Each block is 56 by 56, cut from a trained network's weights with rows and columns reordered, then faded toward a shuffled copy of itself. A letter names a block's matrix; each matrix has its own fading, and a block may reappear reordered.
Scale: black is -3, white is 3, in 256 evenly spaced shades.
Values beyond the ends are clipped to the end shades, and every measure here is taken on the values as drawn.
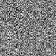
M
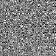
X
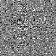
X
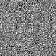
M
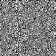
X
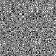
X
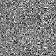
X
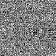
X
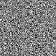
M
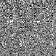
X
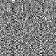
M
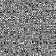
X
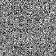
X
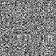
M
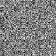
M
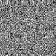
M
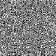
X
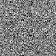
X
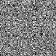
X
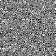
X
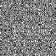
X
